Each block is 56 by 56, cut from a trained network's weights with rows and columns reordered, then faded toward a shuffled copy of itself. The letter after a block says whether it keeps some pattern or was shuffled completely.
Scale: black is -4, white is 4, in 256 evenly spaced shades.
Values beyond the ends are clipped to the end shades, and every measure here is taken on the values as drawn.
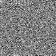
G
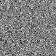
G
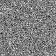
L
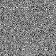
G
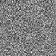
G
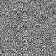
G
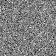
L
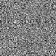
G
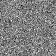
L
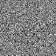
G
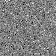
L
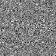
G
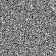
L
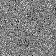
L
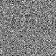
G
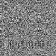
G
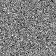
L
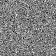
L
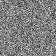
L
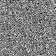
L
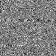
G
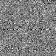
G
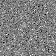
L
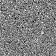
L
